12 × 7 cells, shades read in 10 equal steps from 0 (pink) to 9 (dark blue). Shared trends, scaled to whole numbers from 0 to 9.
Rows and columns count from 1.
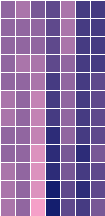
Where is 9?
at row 11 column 4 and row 12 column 4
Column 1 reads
4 4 4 4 4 3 3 4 4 3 3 3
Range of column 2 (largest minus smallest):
1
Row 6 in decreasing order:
7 7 6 4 4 3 2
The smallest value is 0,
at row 12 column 3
